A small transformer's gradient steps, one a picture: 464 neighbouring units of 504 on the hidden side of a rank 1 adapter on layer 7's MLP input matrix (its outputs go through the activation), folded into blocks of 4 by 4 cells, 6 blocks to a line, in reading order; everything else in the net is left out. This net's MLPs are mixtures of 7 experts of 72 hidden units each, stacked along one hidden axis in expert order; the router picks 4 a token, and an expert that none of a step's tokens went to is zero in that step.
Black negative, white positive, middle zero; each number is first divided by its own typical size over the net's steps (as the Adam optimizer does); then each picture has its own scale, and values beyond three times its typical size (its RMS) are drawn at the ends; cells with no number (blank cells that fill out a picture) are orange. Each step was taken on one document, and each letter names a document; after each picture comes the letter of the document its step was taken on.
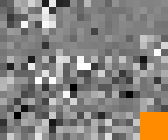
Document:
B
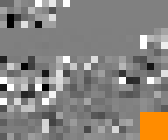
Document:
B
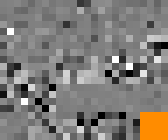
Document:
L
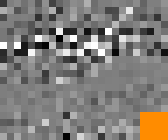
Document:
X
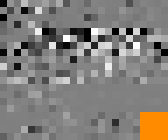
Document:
X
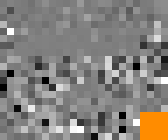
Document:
L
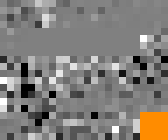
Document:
B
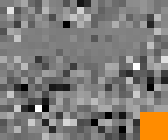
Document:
L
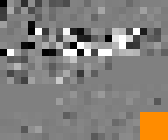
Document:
X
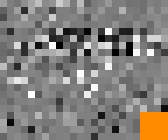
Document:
X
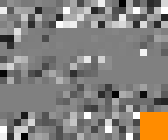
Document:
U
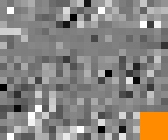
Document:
L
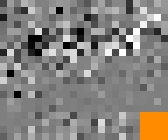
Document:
X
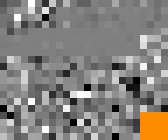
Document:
B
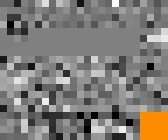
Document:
B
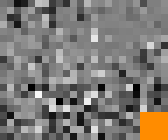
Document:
B
